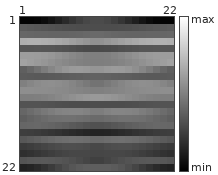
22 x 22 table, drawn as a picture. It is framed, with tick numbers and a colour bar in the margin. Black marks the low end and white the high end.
Histogram: bell-shaped. Mirror symmetry: left to right. Average level on the scale: 40%. Grain: streaks across.
